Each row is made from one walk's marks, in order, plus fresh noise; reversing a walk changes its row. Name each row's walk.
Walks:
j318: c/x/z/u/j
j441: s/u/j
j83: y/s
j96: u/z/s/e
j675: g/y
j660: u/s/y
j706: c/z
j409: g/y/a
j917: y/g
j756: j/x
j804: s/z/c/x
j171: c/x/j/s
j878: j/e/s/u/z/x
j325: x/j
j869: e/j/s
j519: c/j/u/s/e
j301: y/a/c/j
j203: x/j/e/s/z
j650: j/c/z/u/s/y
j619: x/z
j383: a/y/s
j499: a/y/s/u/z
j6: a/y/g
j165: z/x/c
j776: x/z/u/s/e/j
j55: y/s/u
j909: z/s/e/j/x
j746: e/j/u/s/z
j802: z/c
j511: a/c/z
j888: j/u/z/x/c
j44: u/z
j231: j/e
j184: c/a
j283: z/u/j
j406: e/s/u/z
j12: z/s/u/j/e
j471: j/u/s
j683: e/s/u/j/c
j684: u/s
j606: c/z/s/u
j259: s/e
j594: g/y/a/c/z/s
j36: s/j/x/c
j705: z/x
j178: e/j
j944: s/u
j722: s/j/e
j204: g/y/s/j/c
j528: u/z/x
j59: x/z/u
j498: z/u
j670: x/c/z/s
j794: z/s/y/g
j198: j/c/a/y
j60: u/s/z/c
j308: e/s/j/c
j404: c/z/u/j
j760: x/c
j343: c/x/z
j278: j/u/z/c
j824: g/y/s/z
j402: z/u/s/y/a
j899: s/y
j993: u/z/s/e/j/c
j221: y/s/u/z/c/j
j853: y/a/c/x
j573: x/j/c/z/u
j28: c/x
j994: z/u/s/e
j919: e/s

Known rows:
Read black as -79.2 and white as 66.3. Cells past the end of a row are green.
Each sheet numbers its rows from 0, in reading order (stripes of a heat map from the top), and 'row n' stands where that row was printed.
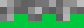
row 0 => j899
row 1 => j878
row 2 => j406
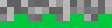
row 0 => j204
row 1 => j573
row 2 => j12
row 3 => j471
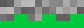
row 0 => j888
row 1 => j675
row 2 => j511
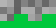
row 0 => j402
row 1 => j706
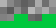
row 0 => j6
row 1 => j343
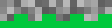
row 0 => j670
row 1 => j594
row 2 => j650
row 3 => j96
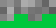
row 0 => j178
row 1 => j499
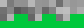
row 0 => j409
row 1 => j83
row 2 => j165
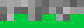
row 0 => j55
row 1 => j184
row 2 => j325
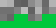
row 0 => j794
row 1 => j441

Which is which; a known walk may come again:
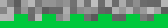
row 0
j993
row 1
j409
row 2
j178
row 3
j650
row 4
j343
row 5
j573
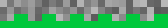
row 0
j675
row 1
j184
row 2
j606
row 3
j670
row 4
j869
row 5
j204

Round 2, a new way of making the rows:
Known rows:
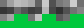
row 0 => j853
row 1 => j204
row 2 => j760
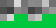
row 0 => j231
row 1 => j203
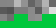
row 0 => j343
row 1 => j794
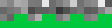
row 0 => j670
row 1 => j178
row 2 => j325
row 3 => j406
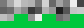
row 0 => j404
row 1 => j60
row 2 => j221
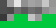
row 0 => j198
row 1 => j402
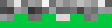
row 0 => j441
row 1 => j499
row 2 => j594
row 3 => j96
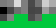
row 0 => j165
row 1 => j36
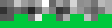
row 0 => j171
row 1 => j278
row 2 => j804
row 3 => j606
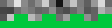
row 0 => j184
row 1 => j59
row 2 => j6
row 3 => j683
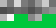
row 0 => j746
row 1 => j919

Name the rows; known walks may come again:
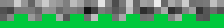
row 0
j28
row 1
j318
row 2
j573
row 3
j705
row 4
j308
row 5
j499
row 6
j83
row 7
j171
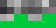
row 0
j301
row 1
j619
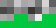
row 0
j706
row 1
j60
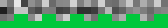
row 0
j221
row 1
j684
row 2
j409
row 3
j55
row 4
j919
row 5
j994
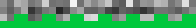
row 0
j606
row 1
j760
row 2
j878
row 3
j594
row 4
j869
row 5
j511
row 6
j498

